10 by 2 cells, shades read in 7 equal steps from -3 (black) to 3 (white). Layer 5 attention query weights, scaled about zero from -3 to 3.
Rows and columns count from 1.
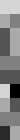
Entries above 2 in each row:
0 0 0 0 0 0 0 0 0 0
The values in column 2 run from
-3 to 2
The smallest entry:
-3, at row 7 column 2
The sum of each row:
4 1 0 0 0 -2 -1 0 0 -1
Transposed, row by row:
2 1 -1 -1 0 -1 2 1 0 -2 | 2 0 1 1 0 -1 -3 -1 0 1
